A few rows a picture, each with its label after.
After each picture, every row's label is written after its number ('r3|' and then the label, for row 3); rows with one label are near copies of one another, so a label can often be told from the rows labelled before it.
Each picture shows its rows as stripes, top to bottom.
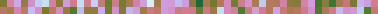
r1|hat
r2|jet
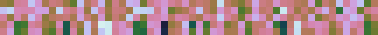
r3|jet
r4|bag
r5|jet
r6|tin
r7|tin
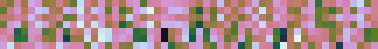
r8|jet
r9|hat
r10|jet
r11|hat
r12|tin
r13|tin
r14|bag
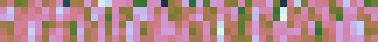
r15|tin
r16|bag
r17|bag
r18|jet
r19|jet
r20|jet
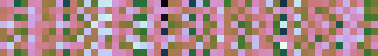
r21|tin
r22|jet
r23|tin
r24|bag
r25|tin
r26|jet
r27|bag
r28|tin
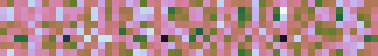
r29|jet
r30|bag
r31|bag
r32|jet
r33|hat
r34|tin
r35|jet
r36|bag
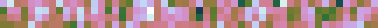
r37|bag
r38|hat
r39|hat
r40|jet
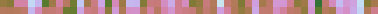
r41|jet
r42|jet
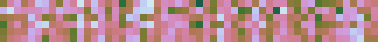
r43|hat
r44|bag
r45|jet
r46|hat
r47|jet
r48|jet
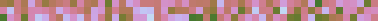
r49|jet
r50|bag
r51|hat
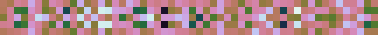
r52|jet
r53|tin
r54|hat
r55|tin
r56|jet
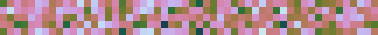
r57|hat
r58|bag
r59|jet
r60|tin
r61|hat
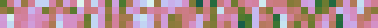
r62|hat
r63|jet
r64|bag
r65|bag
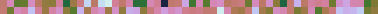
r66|tin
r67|jet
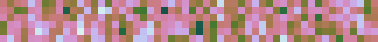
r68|jet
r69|tin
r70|jet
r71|hat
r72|hat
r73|bag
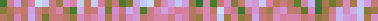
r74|hat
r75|jet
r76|jet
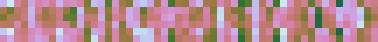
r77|bag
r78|jet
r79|jet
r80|jet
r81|bag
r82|bag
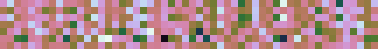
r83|bag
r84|jet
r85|bag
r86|jet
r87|hat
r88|tin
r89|jet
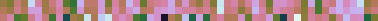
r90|jet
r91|jet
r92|tin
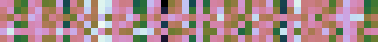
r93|tin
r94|tin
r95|jet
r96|tin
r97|bag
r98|tin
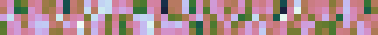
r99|tin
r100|tin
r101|bag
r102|hat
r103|hat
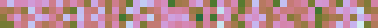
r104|bag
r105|jet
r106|hat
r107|jet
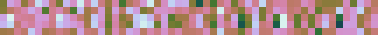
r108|hat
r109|jet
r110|bag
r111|bag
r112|jet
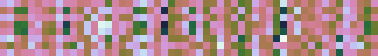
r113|bag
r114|tin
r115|bag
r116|tin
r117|tin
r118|bag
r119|jet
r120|bag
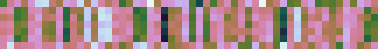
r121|hat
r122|tin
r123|tin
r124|tin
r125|tin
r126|tin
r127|bag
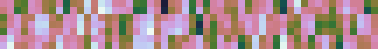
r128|tin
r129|tin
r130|hat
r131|hat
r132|hat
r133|bag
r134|bag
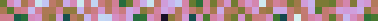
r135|hat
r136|jet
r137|tin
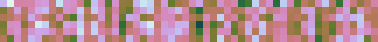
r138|bag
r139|hat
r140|jet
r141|hat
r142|hat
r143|jet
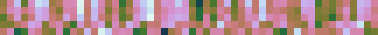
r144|hat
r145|hat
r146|hat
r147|jet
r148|tin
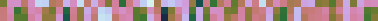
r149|hat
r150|tin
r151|tin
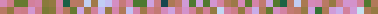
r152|tin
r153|jet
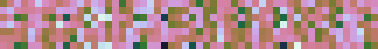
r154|hat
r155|bag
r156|tin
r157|bag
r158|jet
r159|jet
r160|tin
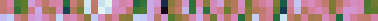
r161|tin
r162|tin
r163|bag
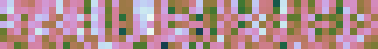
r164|bag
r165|bag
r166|hat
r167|bag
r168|hat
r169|jet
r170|tin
